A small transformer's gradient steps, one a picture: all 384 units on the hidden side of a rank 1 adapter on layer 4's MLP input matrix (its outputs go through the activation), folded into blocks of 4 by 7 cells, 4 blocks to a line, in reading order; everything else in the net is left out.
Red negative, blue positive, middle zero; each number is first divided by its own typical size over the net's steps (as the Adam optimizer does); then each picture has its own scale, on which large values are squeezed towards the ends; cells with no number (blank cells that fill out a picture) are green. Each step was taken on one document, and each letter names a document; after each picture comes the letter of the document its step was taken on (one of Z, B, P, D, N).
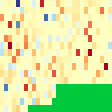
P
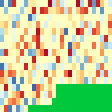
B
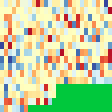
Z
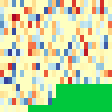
B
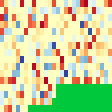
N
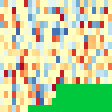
N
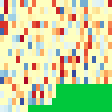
N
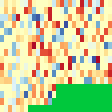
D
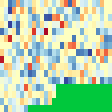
Z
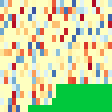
B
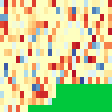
N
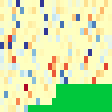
P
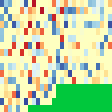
B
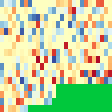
D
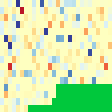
P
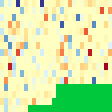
P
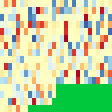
N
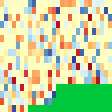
D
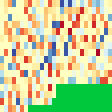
D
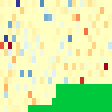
P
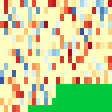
N
